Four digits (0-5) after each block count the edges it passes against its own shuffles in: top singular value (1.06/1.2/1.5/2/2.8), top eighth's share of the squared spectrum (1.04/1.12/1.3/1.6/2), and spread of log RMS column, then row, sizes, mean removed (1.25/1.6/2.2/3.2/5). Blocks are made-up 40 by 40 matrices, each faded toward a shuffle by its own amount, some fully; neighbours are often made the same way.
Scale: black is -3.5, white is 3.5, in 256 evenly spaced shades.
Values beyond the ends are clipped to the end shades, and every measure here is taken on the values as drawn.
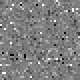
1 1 0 1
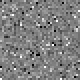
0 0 0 0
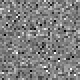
2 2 0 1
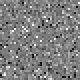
0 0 0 0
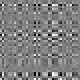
5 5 4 4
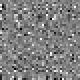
4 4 2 2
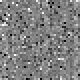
2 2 0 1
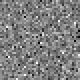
0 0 0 0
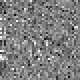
3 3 2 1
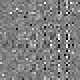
4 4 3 2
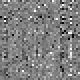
3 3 1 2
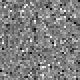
2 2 0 0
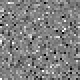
2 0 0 0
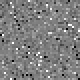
0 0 0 0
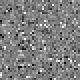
2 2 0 1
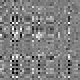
4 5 3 3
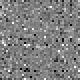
3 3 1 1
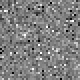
1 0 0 0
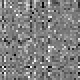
4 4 2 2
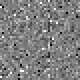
2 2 1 0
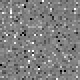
0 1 0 0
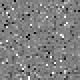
1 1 0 0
